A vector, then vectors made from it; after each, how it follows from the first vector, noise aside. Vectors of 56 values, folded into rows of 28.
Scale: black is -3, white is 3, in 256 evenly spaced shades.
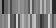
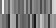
negated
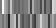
negated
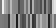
negated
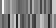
negated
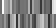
negated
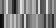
reversed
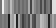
negated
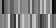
copied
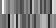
negated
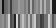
copied
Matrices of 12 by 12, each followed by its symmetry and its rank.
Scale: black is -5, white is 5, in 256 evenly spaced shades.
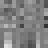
neither, rank two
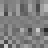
neither, rank two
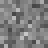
neither, full rank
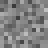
neither, full rank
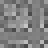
symmetric, rank two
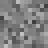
antisymmetric, full rank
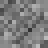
symmetric, full rank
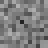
symmetric, full rank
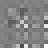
symmetric, rank two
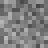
antisymmetric, full rank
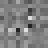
antisymmetric, rank two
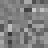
antisymmetric, rank two
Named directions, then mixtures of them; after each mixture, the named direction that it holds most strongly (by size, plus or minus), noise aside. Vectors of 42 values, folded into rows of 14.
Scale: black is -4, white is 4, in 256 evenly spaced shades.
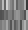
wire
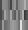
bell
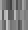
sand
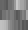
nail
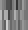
sand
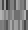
wire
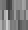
sand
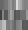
nail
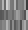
wire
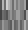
wire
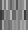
bell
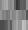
nail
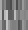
sand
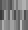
bell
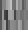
sand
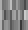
bell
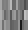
bell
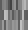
bell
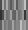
bell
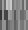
sand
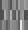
bell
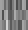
sand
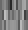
bell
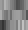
nail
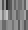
wire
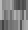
nail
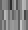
bell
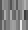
bell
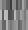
sand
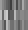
sand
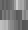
nail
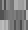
nail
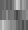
nail
